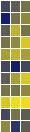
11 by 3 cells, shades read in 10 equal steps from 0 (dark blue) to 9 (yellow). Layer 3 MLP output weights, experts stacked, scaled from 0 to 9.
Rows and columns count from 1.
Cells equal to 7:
2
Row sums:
9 9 14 17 19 4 17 13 26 9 9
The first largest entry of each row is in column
3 3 2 3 2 1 3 3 2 2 1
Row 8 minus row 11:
-1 3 2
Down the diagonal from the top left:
2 4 4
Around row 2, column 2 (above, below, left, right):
3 7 0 5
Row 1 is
2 3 4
